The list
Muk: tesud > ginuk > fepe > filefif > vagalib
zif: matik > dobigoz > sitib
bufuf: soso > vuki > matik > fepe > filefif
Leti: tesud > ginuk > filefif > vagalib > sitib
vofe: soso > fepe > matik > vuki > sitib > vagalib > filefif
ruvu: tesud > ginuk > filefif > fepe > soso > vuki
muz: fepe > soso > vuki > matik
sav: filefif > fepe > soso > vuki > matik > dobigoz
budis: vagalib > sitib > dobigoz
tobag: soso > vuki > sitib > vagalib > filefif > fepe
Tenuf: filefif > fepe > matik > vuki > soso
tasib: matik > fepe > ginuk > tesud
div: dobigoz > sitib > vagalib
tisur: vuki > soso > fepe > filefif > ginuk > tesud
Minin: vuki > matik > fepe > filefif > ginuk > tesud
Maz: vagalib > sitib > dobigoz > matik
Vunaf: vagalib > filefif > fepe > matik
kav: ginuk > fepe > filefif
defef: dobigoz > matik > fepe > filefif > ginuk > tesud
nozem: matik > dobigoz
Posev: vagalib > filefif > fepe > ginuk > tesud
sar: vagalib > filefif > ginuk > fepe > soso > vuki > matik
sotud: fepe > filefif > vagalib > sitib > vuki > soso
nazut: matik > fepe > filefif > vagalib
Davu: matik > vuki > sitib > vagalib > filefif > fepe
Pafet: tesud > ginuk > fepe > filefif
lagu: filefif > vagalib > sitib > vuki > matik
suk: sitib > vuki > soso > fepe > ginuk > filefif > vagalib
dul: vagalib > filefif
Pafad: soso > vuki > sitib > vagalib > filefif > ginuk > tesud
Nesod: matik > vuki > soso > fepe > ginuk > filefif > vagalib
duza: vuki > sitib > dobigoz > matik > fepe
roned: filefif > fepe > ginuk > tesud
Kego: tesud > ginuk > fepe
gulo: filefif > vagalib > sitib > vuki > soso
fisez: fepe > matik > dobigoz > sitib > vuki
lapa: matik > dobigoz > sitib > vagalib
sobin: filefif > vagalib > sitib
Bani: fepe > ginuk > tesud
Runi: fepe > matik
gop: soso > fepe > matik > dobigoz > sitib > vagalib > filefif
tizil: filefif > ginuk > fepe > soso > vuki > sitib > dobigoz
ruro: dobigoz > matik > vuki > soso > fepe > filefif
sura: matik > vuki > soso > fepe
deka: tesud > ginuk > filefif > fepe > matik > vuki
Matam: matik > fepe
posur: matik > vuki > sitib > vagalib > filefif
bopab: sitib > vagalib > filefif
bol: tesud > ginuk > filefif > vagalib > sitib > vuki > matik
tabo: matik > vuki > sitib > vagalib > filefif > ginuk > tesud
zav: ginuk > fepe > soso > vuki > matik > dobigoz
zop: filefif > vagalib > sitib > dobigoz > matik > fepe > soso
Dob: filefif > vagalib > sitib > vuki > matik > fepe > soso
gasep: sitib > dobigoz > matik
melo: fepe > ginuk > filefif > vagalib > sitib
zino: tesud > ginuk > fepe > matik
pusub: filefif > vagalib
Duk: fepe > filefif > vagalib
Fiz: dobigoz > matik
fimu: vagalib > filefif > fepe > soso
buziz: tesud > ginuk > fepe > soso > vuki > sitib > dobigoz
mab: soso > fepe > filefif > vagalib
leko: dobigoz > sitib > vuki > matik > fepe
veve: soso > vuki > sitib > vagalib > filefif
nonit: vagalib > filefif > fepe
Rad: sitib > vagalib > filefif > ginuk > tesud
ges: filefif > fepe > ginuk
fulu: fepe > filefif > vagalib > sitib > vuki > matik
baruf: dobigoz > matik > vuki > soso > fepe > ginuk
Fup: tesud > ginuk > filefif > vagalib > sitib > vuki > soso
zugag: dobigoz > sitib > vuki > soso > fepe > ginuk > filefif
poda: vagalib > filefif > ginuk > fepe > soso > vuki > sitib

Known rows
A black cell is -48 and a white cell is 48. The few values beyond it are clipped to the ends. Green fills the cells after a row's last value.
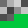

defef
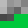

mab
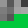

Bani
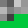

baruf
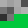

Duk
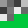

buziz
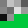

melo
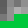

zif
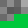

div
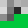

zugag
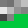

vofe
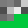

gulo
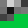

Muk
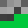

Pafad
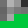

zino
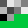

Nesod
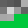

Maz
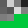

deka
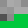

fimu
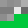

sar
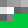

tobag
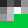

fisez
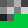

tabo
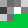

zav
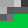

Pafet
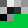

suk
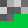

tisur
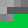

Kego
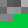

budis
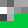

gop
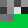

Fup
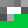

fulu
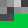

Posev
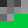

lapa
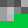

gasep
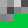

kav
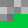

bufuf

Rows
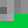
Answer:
Fiz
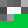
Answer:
lagu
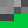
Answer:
Rad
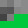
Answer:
pusub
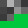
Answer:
Leti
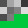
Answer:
Minin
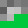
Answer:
Runi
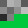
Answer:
nazut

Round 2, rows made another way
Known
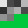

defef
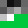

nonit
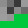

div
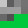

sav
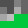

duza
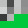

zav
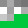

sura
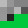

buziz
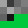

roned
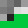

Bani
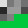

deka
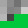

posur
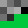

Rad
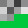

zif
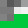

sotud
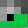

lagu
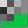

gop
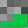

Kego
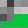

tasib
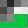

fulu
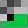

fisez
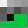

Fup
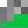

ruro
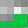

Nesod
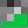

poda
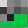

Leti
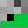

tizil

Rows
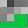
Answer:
Matam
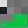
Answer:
Muk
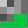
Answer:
Tenuf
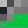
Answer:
Minin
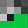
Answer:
pusub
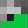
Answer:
Dob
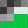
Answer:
Duk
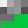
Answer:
ruvu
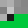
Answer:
tobag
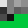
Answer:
bol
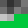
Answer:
Maz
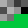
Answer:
bopab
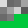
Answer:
baruf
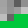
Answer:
Davu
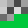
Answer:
zugag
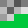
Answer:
nozem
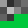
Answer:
ges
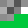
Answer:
lapa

